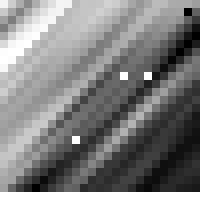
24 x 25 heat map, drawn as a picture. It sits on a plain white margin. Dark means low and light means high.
Four lone cells stand out: three far higher and one far lower than their neighbours. The bottom right is the calmest part. The grain runs diagonally up to the right. Values rise toward the top left. Neither half mirrors the other. The top left is the ninth with the highest average.
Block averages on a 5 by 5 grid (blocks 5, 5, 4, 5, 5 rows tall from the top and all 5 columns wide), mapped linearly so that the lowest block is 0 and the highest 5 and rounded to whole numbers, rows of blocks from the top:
4 5 4 4 2
5 4 3 2 1
4 3 2 2 1
4 3 2 2 0
3 1 1 0 0
